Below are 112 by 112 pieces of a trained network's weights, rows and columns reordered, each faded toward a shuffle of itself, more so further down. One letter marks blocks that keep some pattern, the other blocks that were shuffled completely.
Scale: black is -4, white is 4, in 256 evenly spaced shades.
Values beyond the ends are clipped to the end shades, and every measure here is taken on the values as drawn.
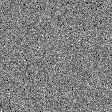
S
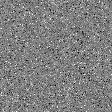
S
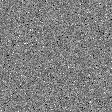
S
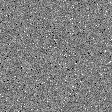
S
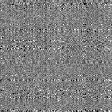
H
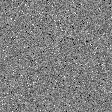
S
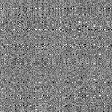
H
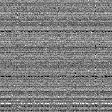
H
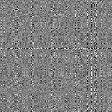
H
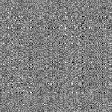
H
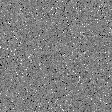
S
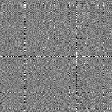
H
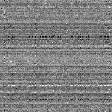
H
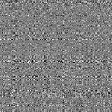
H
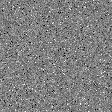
S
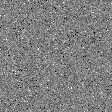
S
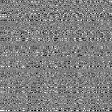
H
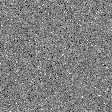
S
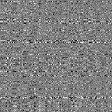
H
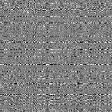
H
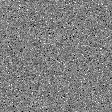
S
